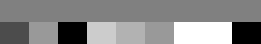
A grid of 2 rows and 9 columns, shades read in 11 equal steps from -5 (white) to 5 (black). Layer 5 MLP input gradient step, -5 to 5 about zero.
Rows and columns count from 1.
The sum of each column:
2 -1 5 -3 -2 -1 -5 -5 5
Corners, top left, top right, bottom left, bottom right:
0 0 2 5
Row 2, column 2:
-1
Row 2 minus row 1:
2 -1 5 -3 -2 -1 -5 -5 5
